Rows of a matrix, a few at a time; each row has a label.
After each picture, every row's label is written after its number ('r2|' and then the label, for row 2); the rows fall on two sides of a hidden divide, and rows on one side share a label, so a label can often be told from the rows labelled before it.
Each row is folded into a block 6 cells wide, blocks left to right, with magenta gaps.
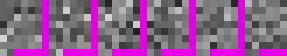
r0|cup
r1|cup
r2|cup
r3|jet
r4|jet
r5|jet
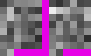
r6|cup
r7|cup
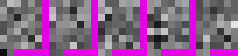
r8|jet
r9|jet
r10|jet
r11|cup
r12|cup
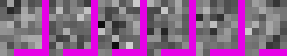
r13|cup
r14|jet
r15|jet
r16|jet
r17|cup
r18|cup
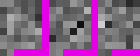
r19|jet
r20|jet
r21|cup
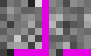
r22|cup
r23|cup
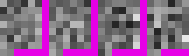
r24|cup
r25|cup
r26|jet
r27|cup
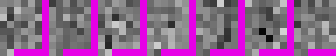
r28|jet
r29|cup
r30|cup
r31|jet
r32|cup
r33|jet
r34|cup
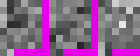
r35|jet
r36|jet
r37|cup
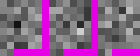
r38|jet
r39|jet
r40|jet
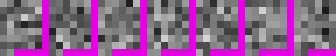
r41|jet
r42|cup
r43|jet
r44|cup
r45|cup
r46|cup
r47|cup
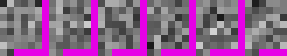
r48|cup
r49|cup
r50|jet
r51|jet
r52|cup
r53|cup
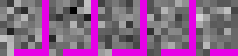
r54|jet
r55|jet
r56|cup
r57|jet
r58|jet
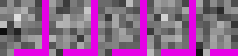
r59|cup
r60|cup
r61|cup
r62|cup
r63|jet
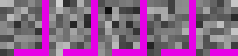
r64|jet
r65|jet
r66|cup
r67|jet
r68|jet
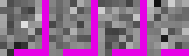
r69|cup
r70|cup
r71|cup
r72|jet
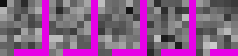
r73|jet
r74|jet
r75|jet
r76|jet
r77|jet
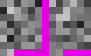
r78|cup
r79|jet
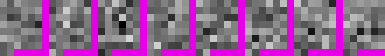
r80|jet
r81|cup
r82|jet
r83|jet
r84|jet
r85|cup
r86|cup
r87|cup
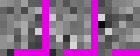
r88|jet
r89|jet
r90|jet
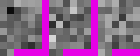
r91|jet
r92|jet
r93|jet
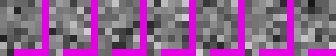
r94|cup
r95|jet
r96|cup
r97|jet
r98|cup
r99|cup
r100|cup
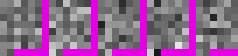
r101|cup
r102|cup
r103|jet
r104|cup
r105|cup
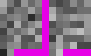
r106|jet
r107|jet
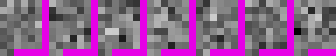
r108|cup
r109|cup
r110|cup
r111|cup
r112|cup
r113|jet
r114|cup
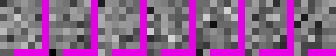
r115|cup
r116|jet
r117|cup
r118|jet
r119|jet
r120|jet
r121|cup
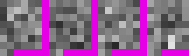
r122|cup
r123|jet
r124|cup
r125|jet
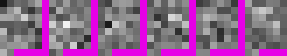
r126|cup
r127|cup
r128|cup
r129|cup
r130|cup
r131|cup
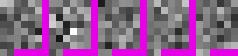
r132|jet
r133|jet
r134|cup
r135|jet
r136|cup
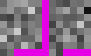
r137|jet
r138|cup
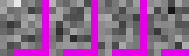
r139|cup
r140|cup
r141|jet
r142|jet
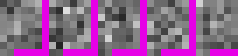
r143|cup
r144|jet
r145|jet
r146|cup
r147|cup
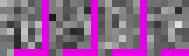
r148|jet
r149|cup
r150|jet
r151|cup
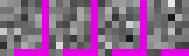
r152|jet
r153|jet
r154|cup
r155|jet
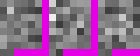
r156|cup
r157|jet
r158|jet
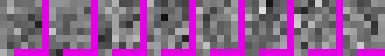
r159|cup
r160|jet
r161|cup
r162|jet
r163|jet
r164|jet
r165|cup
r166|cup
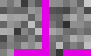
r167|jet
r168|jet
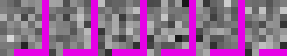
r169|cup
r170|jet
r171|jet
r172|cup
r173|jet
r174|jet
